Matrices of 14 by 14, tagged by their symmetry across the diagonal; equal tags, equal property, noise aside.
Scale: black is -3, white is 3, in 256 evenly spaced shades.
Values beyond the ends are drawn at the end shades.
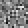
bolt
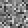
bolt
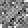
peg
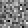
bolt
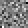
bolt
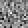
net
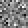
bolt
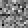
net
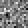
net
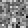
net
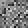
peg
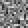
bolt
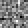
bolt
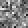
peg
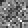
peg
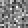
net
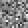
net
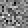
net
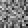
net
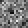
peg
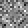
peg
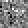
bolt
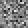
net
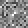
peg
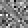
bolt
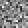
peg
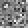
peg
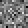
peg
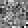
bolt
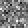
net
